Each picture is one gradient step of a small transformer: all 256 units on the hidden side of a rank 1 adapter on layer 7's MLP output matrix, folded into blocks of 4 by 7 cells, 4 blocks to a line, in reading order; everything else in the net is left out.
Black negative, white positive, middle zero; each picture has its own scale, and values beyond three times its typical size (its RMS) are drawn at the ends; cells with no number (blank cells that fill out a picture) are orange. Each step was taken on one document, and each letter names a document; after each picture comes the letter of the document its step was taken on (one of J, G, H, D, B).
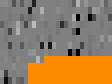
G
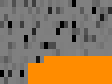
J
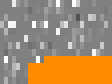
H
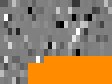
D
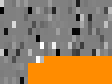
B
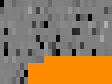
B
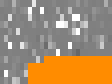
D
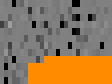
H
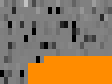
J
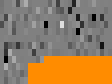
H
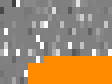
B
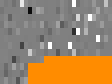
G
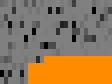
J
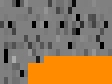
H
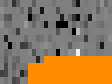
D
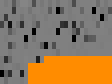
J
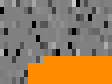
B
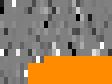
B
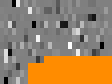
H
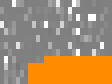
H
